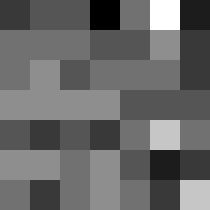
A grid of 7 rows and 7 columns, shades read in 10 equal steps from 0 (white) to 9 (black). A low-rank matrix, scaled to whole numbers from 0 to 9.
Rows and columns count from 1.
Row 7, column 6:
7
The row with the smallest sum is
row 4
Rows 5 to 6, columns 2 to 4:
7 6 7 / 4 5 4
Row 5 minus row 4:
2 3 2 3 -1 -4 -1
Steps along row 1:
down same up down down up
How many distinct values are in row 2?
4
